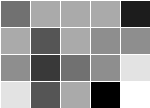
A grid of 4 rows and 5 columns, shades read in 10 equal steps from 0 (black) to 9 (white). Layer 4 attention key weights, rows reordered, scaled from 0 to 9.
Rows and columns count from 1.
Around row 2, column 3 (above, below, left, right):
6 4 3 5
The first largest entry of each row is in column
2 1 5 5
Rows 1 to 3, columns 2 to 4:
6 6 6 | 3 6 5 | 2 4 5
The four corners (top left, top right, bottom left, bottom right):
4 1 8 9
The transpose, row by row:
4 6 5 8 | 6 3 2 3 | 6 6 4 6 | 6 5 5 0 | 1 5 8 9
